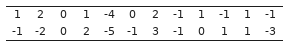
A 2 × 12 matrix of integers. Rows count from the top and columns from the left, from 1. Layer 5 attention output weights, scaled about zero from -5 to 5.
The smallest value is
-5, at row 2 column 5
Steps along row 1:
up down up down up up down up down up down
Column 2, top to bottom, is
2 -2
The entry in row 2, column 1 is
-1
